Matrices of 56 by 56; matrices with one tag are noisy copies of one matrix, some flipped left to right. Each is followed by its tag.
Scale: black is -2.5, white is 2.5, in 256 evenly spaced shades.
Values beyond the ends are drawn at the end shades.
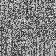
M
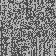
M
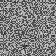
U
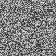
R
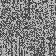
M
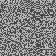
R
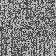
M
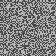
U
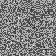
R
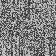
M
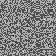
R
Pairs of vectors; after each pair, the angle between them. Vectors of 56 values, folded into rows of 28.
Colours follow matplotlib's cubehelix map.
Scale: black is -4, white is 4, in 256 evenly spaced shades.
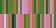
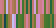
nearly opposite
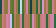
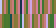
nearly opposite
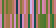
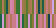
partly opposed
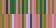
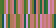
orthogonal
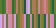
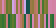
nearly opposite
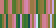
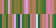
nearly parallel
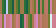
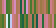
orthogonal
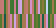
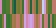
orthogonal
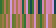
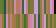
partly aligned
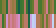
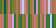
orthogonal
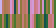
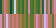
nearly opposite
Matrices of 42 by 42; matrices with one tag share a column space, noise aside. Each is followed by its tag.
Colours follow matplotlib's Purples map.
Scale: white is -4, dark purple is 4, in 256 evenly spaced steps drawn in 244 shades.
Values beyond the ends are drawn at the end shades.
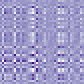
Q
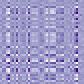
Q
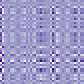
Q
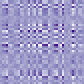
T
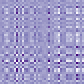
Q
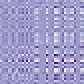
Q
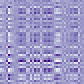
Q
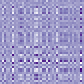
Q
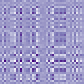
Q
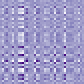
Q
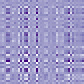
Q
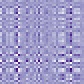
Q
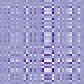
Q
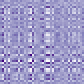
Q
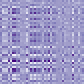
Q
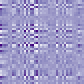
T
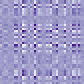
T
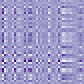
Q
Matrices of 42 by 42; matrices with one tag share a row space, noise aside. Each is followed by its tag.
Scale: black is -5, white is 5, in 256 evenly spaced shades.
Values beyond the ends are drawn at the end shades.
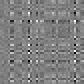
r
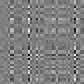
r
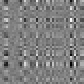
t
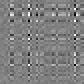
r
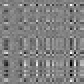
t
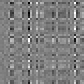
r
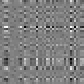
t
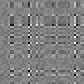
r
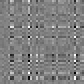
r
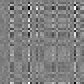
r
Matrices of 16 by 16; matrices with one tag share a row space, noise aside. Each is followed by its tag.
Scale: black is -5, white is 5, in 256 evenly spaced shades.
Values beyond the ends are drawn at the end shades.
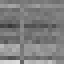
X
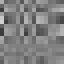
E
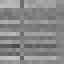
X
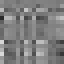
E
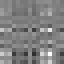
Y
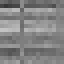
X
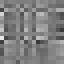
E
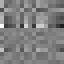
E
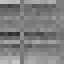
X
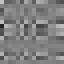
E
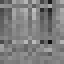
Y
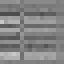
X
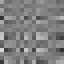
E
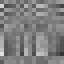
E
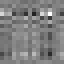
Y
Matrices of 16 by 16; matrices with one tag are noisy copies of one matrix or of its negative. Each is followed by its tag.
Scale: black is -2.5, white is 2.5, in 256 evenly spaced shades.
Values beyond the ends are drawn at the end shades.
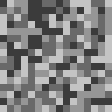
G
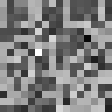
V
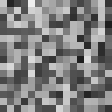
G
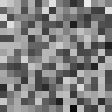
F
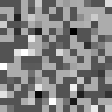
F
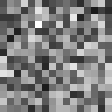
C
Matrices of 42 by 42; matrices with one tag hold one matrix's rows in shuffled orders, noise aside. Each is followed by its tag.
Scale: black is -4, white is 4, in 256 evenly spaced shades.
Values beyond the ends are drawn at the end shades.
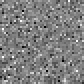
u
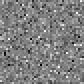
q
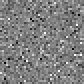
q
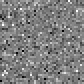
u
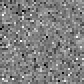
u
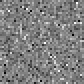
q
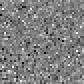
u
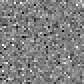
u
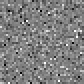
q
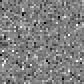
u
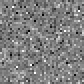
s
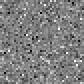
q
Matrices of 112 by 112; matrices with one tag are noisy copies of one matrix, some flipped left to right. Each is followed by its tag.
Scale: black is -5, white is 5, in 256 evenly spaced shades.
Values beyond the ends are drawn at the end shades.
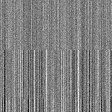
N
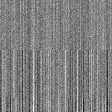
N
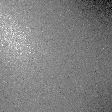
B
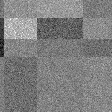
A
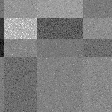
A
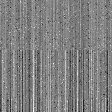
N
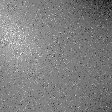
B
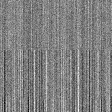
N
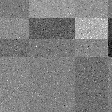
A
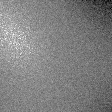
B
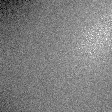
B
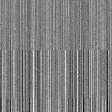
N
